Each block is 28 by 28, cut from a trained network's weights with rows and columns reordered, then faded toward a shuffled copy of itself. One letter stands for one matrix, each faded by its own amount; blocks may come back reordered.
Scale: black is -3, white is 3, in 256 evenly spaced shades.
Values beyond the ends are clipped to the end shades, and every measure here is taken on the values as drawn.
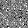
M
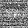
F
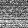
F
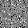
M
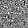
M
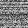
F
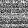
F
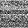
F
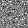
M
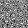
M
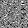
M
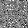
M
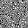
M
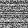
F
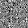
M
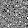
M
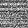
F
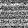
F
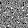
M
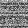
F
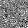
M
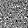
M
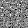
M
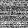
F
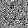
M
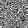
M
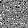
M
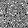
M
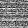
F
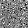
M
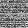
F
